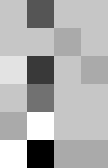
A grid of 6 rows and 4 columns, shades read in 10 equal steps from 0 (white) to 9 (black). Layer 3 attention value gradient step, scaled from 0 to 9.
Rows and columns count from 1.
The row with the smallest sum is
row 5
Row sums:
12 9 13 11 7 15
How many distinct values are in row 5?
3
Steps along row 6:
up down same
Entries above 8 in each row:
0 0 0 0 0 1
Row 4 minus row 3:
1 -2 0 -1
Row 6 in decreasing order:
9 3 3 0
